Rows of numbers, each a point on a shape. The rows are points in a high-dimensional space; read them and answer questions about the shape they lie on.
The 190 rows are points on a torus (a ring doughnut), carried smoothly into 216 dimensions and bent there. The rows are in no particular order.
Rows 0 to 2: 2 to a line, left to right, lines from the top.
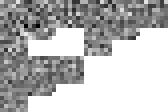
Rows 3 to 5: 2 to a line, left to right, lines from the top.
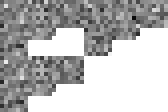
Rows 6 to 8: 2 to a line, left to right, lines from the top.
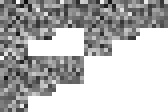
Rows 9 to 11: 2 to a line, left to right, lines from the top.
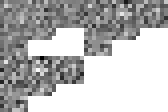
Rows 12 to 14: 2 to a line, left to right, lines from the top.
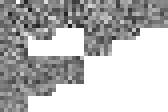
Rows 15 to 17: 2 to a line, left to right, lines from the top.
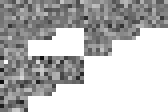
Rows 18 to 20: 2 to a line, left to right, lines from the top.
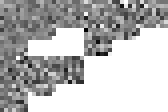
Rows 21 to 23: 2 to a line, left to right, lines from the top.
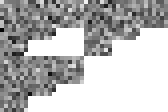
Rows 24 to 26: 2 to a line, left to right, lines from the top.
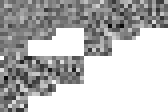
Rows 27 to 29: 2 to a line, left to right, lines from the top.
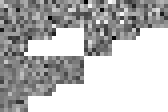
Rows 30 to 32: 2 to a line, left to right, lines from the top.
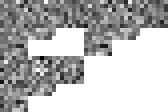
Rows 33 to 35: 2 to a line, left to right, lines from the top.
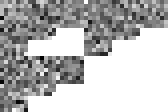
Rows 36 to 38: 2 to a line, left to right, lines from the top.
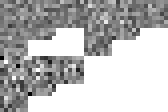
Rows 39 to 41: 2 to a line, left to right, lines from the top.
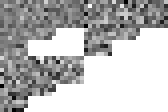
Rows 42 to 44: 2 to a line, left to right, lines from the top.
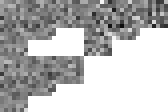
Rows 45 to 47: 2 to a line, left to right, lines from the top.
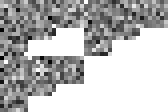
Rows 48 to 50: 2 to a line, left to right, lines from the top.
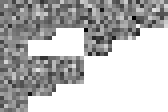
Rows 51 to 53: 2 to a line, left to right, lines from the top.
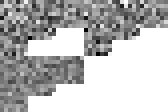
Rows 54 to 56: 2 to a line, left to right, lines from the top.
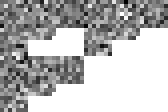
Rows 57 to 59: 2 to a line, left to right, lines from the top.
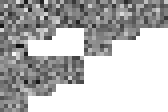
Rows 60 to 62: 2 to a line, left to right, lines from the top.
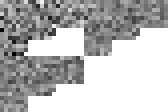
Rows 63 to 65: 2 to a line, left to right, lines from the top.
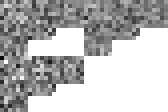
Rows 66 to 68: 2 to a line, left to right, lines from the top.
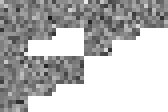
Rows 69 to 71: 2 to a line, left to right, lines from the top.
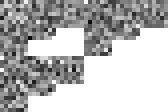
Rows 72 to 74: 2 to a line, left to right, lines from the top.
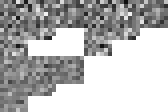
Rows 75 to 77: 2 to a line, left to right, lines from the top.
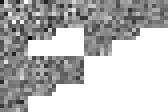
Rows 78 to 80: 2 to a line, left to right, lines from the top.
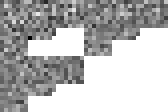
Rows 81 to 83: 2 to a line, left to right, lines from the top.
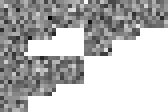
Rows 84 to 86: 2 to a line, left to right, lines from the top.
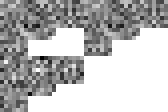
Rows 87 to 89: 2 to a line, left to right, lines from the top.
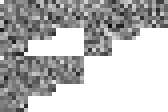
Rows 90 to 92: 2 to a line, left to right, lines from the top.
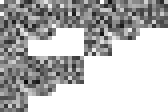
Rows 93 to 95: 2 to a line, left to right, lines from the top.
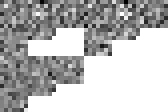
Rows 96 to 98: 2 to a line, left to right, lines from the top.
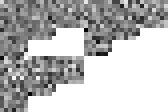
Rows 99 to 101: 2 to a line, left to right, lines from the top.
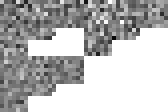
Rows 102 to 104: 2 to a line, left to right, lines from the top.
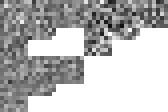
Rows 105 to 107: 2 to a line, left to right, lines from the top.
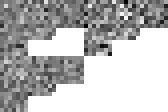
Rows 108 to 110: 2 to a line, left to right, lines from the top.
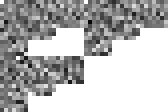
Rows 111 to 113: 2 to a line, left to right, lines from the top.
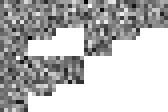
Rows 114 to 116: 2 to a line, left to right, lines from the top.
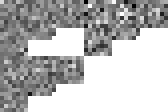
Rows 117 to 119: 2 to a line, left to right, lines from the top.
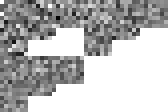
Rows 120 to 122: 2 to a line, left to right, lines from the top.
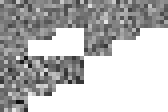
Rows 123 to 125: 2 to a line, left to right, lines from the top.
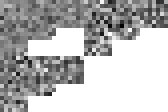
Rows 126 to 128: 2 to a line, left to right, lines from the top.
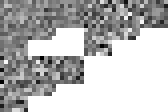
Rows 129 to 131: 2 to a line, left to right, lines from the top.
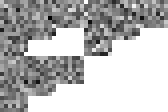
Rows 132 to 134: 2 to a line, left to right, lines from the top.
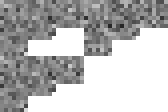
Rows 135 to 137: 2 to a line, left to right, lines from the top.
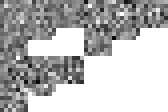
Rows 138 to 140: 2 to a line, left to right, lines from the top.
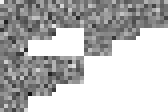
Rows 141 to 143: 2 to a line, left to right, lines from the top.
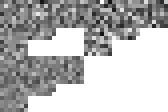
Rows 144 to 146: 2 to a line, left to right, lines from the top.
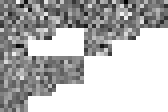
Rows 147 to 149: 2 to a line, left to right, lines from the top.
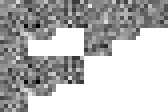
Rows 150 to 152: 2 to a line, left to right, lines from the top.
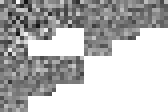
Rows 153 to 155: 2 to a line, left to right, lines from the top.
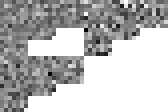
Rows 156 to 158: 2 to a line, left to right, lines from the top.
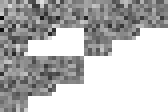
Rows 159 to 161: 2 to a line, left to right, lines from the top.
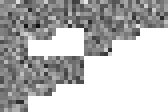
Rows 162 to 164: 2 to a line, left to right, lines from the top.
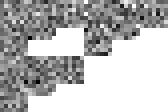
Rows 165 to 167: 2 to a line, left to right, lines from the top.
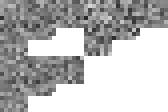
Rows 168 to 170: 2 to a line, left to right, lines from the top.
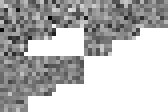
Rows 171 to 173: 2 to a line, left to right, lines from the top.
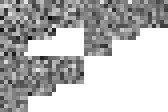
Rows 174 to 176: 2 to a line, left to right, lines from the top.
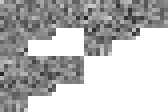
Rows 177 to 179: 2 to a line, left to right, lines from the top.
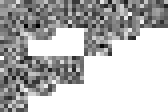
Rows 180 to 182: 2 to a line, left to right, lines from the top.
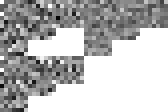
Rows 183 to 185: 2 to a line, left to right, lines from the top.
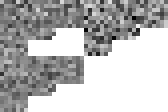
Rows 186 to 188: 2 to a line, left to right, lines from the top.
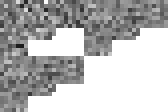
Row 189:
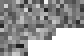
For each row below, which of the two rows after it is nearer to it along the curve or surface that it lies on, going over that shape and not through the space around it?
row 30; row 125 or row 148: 148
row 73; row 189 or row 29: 189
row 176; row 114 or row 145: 114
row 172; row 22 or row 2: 2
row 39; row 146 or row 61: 146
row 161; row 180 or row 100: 100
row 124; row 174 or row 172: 172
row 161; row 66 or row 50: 50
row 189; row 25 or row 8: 25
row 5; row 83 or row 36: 36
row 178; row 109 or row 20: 20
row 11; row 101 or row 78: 78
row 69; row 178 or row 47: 47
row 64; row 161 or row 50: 50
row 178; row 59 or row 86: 86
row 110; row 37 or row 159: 159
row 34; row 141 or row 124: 124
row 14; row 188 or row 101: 101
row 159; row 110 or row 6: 110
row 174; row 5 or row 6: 6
